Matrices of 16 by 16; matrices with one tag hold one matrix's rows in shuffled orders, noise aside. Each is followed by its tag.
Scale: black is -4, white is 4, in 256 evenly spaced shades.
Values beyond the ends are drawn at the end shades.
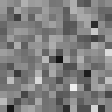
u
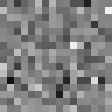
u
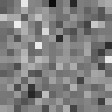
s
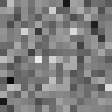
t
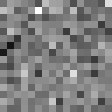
t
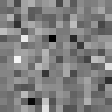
s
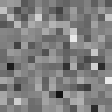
u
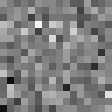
t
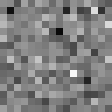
u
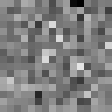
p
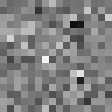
p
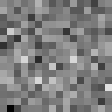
t
